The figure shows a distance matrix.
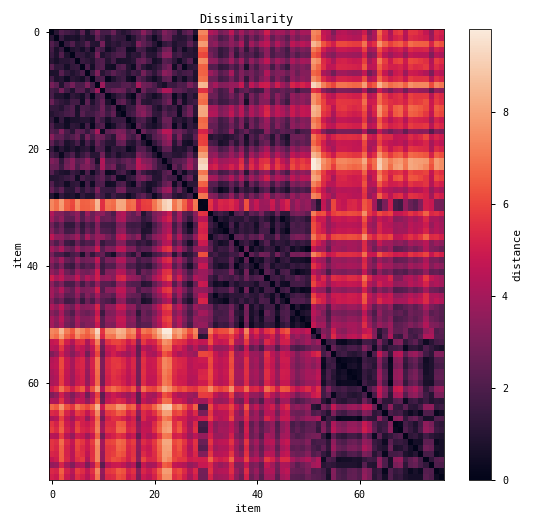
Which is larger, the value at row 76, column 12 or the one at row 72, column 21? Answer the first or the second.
the second
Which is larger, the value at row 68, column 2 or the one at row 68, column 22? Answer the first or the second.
the second
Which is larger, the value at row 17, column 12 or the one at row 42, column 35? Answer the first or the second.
the first
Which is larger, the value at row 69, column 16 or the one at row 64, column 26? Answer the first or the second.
the second
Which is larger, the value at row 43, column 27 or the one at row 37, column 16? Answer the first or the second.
the second
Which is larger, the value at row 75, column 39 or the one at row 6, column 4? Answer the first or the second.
the first
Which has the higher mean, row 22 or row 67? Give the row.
22
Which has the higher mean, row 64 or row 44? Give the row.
64
